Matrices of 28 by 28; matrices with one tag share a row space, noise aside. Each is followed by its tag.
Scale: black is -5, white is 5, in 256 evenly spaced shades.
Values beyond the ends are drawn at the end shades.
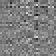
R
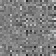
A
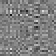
R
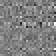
A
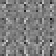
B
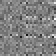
A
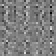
B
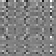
B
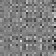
A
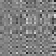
A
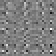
B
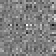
A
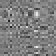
R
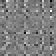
B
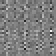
B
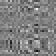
R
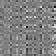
A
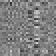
R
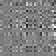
A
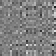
A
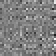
A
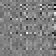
A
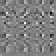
B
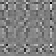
B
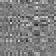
R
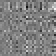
A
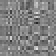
R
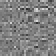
R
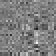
R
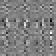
B
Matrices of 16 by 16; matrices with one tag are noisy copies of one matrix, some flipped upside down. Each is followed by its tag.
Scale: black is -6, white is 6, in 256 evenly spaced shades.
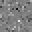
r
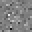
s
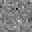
r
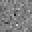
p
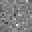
p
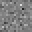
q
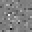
s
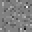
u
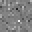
r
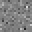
u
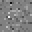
s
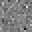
u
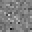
s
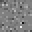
q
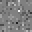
r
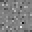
q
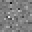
s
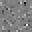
u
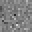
p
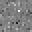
r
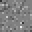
q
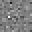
s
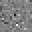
p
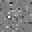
s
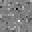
r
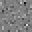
u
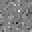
r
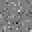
r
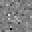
s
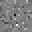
p
